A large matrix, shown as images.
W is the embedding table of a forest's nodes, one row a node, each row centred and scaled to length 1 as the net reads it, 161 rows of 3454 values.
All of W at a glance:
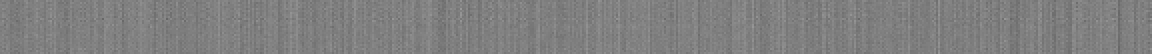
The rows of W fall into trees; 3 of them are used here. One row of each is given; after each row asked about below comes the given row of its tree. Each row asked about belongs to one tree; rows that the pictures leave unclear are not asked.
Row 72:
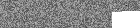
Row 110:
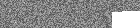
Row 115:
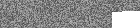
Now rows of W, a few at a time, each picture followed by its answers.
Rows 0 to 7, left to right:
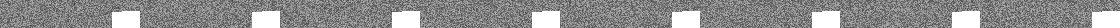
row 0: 115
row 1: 72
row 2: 115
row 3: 115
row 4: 72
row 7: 72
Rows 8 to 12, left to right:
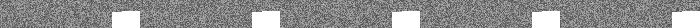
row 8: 72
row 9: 115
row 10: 72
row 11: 72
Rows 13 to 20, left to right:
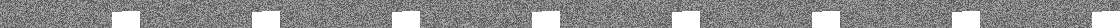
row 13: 72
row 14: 115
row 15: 115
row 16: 72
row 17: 115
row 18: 115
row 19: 115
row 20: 72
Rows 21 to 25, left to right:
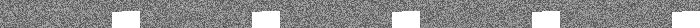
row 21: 72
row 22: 72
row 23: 72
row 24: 115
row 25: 115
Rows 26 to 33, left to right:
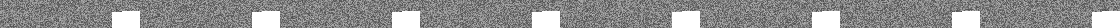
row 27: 115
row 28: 115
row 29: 115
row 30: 72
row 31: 72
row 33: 72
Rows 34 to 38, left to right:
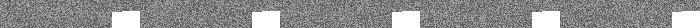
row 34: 72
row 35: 115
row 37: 115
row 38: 72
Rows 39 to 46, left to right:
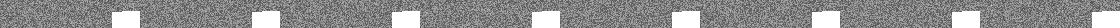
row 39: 115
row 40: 115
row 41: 115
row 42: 72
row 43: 115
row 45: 115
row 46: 115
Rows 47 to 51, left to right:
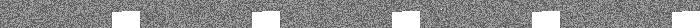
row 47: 115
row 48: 115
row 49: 115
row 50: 72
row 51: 115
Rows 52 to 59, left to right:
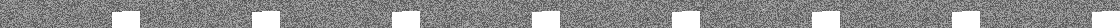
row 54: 72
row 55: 72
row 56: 72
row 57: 72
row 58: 72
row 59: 72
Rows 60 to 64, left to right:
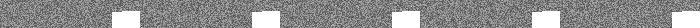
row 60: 115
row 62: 115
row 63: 115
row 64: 115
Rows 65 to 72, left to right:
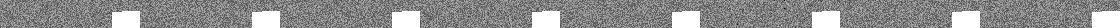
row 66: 72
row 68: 115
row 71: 72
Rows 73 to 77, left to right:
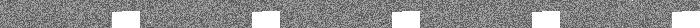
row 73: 72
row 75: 115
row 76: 115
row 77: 72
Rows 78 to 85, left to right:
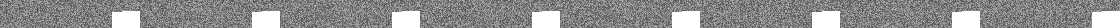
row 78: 115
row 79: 72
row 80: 72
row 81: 72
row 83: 115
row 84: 72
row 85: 72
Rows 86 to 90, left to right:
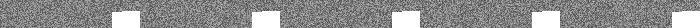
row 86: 115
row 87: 72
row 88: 115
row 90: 72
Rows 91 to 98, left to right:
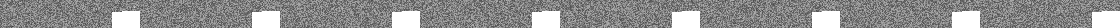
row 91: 115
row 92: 115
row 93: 72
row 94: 115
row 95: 72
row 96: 115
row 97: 72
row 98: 115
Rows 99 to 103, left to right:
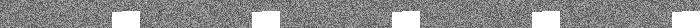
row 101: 72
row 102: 115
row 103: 72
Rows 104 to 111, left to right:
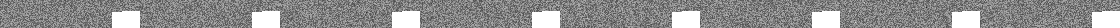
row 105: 115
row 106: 115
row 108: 72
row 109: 115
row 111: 115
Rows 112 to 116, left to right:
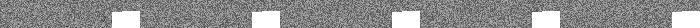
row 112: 110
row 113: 72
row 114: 115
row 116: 72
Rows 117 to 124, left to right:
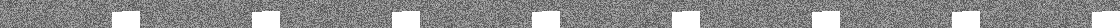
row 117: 72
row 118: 115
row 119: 115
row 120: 72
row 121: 72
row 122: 115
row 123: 72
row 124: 72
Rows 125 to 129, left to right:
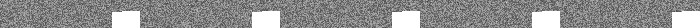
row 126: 72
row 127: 115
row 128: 72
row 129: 115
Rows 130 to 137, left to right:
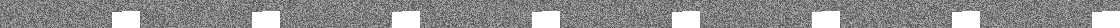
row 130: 115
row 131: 115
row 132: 72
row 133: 72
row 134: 115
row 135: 72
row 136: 115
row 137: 115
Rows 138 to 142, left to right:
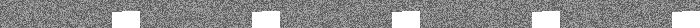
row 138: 115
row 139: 72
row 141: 72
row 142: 115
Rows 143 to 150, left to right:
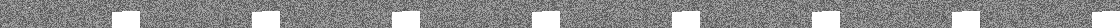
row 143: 115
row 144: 72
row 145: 72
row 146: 72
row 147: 72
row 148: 72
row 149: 110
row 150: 115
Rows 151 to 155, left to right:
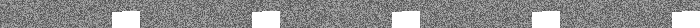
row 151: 115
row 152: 115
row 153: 72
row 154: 72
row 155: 115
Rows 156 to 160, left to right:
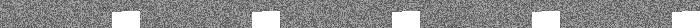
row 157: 72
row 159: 72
